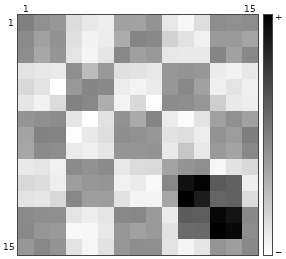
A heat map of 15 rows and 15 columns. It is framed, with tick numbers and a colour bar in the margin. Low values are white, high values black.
Ninth with the highest average: bottom right. Odd patch: higher, in the bottom right. Average level on the scale: 30%. Grain: checkered.
